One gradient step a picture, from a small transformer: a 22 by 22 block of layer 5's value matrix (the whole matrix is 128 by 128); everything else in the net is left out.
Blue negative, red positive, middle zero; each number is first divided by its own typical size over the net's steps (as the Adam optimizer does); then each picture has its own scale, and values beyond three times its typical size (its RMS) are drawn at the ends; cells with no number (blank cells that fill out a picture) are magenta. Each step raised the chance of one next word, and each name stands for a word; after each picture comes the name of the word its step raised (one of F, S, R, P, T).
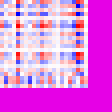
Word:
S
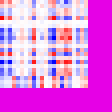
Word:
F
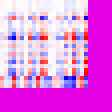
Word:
F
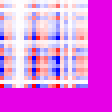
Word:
F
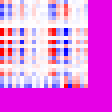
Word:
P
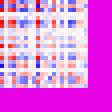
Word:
S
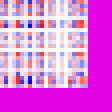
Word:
S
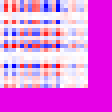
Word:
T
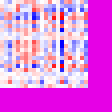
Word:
P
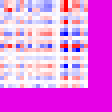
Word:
T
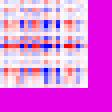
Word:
F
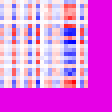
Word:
P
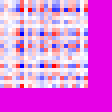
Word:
T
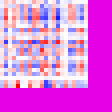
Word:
P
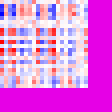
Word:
P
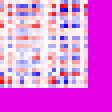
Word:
S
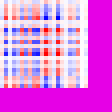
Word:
P
